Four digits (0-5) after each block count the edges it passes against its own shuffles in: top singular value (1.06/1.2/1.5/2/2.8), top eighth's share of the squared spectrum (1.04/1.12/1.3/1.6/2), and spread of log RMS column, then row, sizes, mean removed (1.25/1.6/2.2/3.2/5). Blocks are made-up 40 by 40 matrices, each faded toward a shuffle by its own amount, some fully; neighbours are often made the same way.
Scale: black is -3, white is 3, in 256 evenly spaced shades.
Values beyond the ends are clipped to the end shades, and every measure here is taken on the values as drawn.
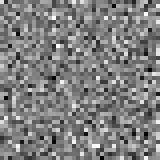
1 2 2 0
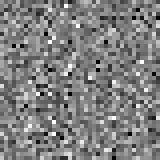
1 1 1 0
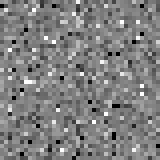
2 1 0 0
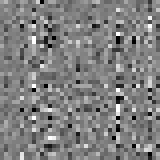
4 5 3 2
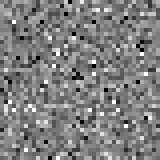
0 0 0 0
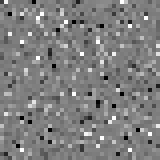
0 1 0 0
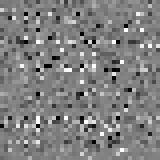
2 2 1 2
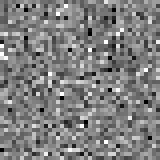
2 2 1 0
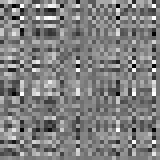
4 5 4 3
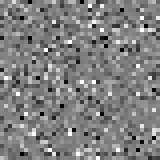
0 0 0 1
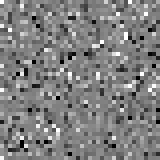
1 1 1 0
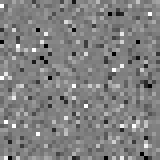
2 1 1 0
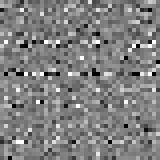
4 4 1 3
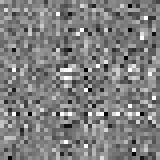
3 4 2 2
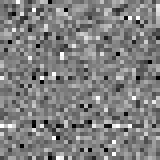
3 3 0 1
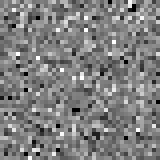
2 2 0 1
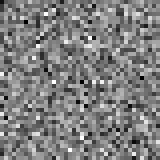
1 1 0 0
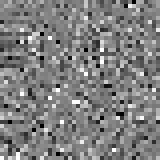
3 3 0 1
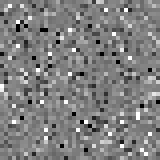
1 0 0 0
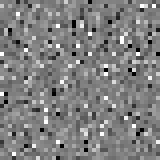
1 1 0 0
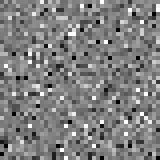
0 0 0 0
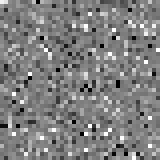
0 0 0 0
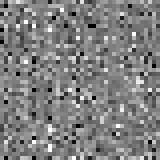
3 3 2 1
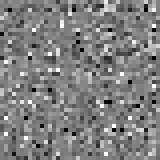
3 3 1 1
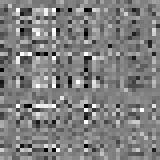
4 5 3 3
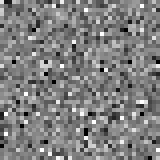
0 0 0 0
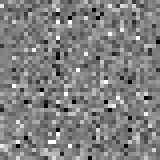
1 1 1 0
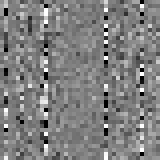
3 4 3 0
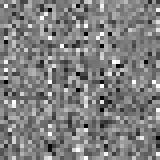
1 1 2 0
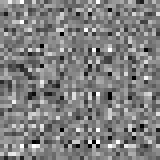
3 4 2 2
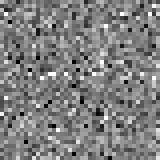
2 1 0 1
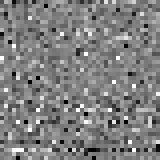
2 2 0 2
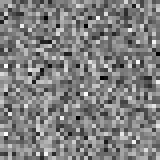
1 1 0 0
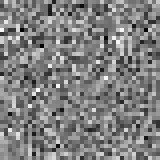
2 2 0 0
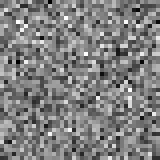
2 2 0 0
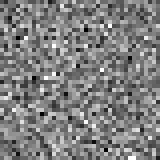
0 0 0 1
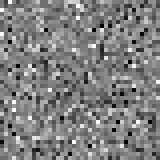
1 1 0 0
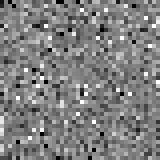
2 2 0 0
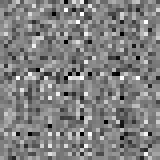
3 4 2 2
